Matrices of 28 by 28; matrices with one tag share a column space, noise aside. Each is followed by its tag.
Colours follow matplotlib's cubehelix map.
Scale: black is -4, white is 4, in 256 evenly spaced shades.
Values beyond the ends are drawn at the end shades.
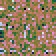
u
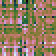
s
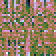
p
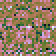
u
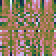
p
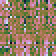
s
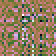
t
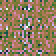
u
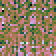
s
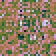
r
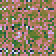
u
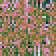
s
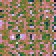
r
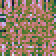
p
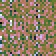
r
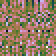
p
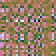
t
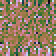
s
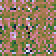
u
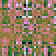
s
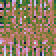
s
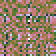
t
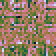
s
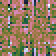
s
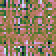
s
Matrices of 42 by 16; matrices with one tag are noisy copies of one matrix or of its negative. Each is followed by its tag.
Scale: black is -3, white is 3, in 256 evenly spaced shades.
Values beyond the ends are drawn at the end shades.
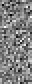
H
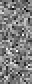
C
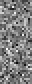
C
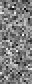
C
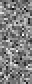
C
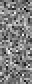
C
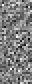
H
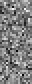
C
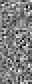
H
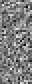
H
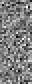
H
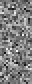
C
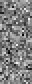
C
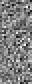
H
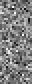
C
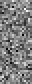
C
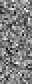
C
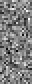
C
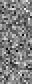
C
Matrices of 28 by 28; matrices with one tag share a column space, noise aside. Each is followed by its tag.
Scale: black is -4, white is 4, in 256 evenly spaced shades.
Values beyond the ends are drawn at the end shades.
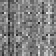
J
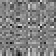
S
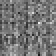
J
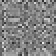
S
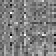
J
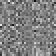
S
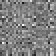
S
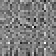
S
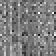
J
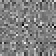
S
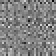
S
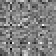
S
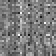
J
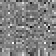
S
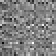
S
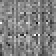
J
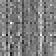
J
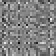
S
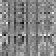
J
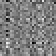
S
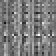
J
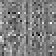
J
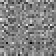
S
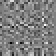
S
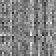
J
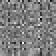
S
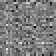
S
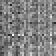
J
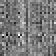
J
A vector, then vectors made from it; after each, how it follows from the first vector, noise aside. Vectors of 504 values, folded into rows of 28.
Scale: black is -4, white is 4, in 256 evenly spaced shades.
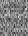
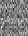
reversed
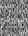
reversed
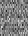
reversed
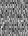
reversed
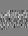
partly zeroed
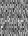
reversed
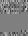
partly zeroed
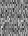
reversed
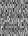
reversed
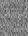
shrunk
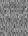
shrunk
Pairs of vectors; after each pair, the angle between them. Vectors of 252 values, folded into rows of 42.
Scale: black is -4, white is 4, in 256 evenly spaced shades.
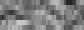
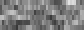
nearly opposite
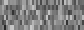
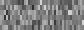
partly opposed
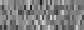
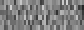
partly aligned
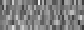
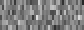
partly aligned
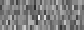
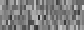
nearly opposite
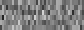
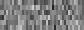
partly aligned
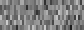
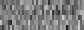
orthogonal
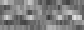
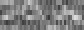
nearly parallel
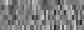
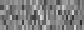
partly aligned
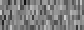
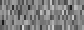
orthogonal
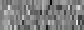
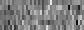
nearly opposite
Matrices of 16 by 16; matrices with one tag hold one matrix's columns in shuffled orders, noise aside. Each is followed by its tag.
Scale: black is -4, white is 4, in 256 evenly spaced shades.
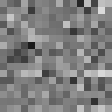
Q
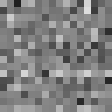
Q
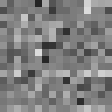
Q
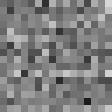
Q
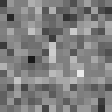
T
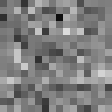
T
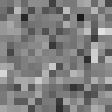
T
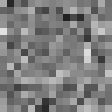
T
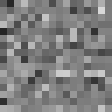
Q
